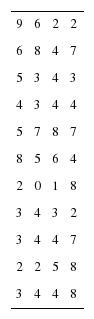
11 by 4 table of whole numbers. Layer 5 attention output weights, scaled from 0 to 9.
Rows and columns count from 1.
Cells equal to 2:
6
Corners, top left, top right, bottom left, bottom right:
9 2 3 8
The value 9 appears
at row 1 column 1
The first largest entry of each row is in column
1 2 1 1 3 1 4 2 4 4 4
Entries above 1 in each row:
4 4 4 4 4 4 2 4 4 4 4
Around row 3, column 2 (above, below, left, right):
8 3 5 4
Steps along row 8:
up down down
